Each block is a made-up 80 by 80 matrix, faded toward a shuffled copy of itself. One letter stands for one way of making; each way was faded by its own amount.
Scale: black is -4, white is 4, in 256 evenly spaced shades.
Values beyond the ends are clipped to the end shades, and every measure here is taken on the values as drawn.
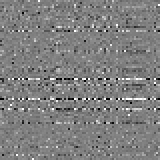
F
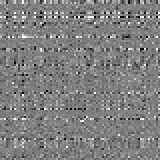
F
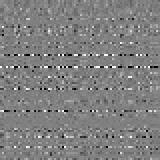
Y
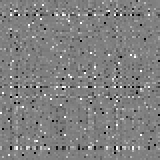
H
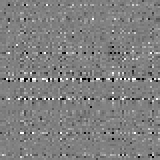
Y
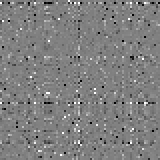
H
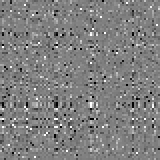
H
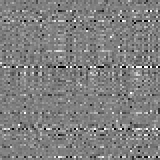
F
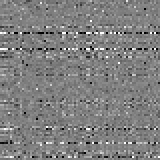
F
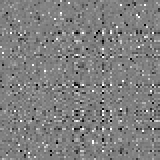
H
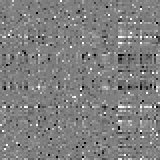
H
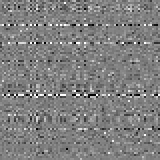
F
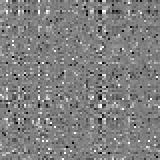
H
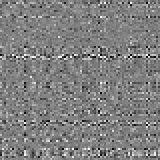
F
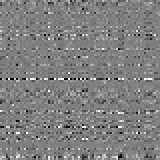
Y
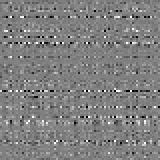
Y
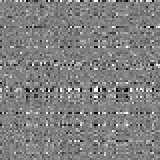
F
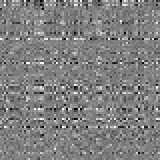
F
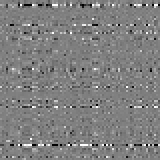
Y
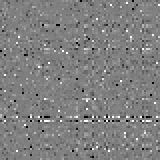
H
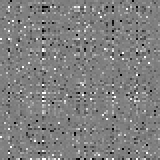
H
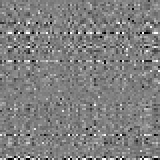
F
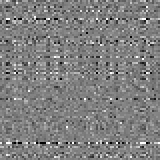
F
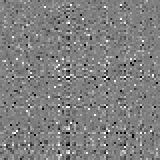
H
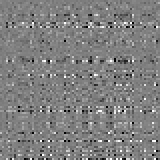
Y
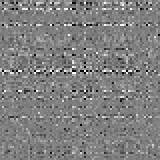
F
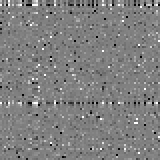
H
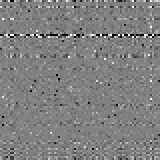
F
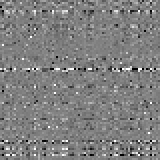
F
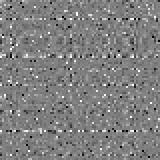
H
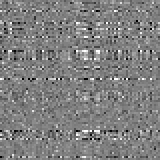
F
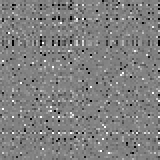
H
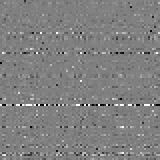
Y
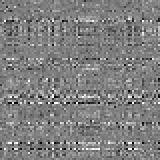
F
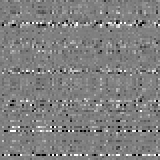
Y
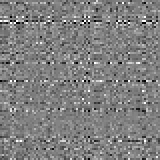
F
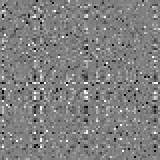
H
